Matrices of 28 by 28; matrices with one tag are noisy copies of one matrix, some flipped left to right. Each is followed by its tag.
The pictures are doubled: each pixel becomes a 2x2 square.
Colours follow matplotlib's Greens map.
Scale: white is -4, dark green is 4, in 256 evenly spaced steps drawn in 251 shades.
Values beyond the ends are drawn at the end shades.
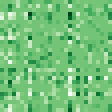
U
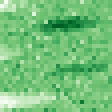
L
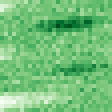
L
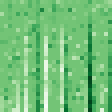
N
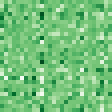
U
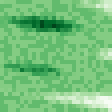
L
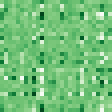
U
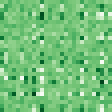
U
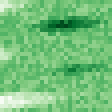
L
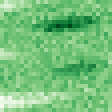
L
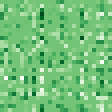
U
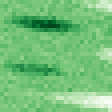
L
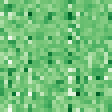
U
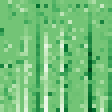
N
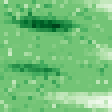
L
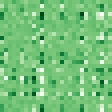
U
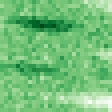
L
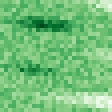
L
